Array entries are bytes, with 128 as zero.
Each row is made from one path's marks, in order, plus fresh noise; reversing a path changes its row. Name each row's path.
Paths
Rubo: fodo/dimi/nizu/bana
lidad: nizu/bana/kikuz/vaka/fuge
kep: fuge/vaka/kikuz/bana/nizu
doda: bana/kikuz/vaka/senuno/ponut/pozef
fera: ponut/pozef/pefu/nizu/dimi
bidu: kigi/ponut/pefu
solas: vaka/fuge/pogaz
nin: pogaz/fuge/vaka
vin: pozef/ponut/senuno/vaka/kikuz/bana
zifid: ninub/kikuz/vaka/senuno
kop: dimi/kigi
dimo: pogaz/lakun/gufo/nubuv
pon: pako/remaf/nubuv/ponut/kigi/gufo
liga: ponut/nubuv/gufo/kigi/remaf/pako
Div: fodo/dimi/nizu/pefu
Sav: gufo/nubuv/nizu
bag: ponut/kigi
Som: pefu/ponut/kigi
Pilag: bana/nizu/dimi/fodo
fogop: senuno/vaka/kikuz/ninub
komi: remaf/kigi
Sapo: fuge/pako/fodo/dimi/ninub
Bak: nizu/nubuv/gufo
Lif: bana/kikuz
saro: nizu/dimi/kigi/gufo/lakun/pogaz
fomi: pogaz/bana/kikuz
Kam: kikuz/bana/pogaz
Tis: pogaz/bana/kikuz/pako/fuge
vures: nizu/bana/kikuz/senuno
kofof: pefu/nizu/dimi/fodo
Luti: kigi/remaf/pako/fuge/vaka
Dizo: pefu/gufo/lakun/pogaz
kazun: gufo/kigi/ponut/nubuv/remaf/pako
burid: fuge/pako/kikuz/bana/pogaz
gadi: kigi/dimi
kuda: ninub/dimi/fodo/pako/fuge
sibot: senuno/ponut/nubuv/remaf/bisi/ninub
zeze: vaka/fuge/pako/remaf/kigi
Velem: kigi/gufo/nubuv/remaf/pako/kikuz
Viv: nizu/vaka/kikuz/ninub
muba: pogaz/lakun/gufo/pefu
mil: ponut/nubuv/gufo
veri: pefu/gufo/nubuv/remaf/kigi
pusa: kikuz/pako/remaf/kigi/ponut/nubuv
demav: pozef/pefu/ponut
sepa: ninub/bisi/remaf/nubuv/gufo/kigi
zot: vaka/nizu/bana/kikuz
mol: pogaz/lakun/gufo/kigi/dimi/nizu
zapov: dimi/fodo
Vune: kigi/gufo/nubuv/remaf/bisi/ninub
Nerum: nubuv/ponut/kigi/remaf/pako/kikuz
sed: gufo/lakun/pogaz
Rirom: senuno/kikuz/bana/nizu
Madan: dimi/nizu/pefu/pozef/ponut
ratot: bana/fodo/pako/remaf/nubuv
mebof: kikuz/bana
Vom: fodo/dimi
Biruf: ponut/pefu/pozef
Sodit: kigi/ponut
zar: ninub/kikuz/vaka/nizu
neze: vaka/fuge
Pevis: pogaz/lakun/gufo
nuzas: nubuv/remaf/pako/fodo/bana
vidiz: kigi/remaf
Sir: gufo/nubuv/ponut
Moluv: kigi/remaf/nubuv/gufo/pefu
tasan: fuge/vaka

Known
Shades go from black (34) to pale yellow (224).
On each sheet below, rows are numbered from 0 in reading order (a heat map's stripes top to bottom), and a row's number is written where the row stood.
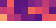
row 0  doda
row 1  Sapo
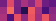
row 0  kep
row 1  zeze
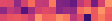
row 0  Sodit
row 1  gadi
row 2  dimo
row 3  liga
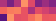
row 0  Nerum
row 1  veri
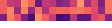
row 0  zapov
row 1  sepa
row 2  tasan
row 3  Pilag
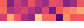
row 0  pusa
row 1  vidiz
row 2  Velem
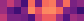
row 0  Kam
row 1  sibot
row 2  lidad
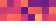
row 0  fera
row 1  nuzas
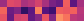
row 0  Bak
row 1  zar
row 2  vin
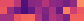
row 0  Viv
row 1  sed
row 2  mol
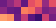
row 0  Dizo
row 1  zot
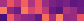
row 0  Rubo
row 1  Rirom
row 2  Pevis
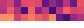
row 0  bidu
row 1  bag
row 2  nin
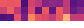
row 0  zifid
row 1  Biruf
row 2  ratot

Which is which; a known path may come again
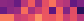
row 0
dimo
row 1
fera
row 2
Biruf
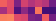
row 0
kop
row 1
zar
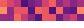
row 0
fogop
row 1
Sav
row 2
mebof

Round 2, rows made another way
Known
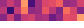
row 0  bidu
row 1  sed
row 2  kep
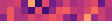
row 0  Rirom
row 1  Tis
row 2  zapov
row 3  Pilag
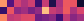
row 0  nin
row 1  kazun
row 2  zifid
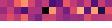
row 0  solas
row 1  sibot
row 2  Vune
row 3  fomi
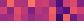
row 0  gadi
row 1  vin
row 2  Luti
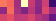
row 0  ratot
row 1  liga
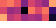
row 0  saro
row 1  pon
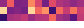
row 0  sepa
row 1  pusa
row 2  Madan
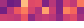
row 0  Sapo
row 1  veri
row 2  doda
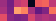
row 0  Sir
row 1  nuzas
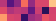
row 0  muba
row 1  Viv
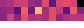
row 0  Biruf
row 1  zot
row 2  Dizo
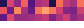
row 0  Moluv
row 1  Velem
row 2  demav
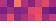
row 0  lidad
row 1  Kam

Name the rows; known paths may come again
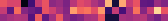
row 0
Dizo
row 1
Luti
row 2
Sir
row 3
pon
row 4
vidiz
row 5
Sav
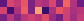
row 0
Sodit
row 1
Lif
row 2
zar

